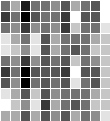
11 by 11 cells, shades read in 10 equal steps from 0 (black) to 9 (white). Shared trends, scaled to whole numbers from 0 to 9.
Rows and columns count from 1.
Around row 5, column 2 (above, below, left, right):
6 5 8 5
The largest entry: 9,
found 5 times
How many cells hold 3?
25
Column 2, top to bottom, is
6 4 5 6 7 5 4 5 6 7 6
